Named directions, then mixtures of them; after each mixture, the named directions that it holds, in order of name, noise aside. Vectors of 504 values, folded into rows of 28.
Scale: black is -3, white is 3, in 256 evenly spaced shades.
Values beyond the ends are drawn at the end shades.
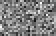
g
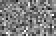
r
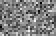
g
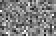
r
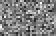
g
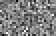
g, r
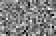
r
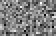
g, r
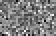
g, r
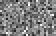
r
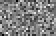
g, r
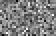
g, r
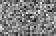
g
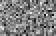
g, r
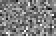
r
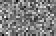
g, r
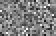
g, r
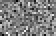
g, r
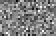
g, r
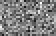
g
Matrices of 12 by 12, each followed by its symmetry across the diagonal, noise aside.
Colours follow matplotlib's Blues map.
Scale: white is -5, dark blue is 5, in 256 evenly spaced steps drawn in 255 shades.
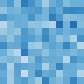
antisymmetric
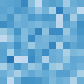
symmetric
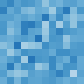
symmetric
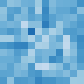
symmetric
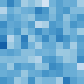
antisymmetric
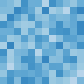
symmetric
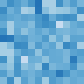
symmetric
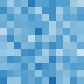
antisymmetric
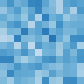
antisymmetric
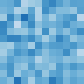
antisymmetric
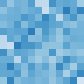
symmetric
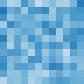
antisymmetric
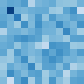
symmetric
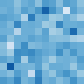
antisymmetric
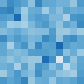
symmetric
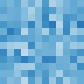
antisymmetric
